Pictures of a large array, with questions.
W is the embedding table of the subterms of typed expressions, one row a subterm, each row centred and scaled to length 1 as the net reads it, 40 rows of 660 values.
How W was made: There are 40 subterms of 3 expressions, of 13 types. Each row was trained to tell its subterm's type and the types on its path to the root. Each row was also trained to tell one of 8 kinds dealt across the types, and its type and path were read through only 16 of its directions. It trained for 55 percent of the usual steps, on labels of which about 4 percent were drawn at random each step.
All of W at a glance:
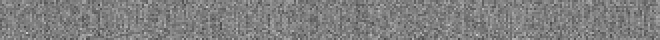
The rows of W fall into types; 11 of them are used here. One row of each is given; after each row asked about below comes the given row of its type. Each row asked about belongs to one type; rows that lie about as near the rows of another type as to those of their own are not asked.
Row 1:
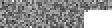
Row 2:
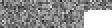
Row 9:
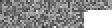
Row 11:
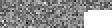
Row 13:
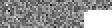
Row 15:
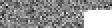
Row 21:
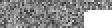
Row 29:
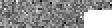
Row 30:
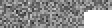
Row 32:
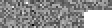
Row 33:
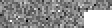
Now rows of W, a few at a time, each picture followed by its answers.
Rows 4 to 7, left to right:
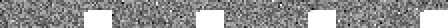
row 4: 33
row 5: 33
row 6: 11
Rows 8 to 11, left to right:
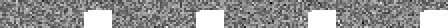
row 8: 1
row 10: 13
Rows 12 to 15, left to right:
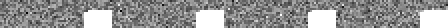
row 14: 21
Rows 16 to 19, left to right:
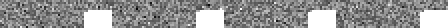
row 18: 30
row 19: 33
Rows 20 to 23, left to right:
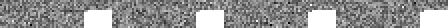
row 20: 30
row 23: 15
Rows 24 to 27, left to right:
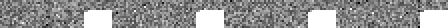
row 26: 30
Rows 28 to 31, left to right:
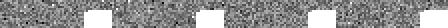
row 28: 1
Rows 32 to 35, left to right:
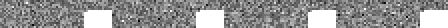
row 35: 1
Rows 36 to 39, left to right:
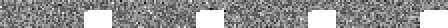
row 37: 29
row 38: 21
